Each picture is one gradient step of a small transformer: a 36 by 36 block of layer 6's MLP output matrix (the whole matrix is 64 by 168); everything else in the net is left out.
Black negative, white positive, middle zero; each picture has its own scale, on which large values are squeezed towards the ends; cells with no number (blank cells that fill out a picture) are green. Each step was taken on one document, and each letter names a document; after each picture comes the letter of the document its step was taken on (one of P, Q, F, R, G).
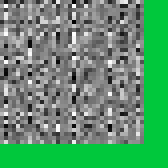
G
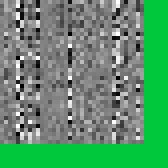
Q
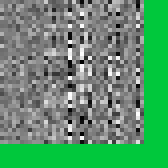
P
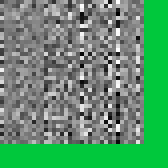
P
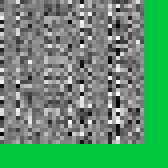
P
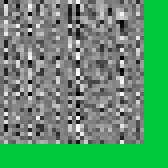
G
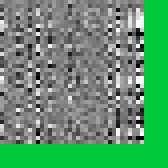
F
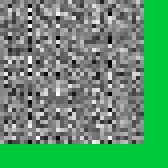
G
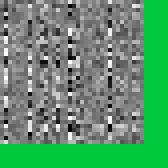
G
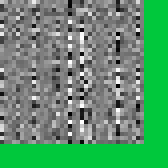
P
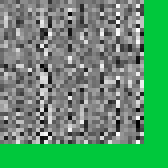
F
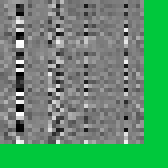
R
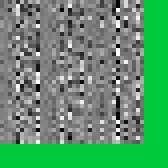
Q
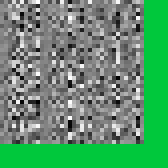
Q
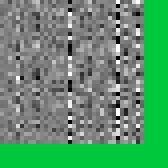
Q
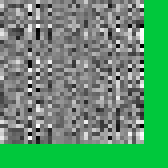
F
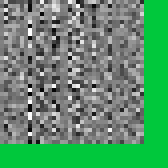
G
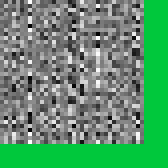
G
